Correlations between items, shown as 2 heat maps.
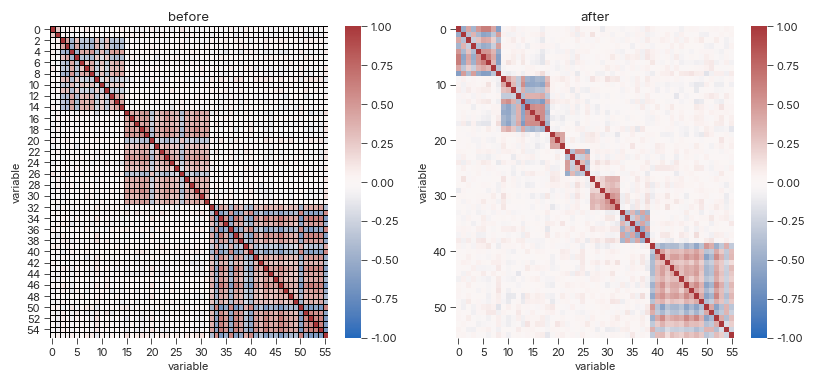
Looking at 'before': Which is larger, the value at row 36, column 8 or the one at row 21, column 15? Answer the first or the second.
the second
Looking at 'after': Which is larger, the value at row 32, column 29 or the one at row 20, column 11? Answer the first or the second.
the first
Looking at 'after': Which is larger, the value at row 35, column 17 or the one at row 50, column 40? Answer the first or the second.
the first
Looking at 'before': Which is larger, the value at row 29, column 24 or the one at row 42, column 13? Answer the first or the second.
the first
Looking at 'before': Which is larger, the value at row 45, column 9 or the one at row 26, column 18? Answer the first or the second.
the first
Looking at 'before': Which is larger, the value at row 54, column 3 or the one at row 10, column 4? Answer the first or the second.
the second
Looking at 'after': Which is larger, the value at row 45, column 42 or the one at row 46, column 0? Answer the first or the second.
the first
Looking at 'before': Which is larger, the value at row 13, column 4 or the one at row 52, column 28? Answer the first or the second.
the first
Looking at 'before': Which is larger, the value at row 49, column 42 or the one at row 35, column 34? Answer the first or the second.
the second
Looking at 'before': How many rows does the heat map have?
56
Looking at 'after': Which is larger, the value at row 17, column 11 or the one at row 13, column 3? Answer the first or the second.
the second
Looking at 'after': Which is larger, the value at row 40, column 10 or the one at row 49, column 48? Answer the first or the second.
the second
